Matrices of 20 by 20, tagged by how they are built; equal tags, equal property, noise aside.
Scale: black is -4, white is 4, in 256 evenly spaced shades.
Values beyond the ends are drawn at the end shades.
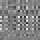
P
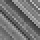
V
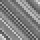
V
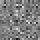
P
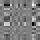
P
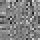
P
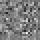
P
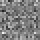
P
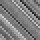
V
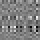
P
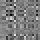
P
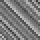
V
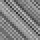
V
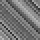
V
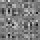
P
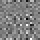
P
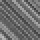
V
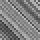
V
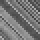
V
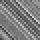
V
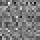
P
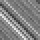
V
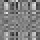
P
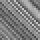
V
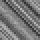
V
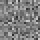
P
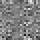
P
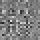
P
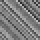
V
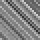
V
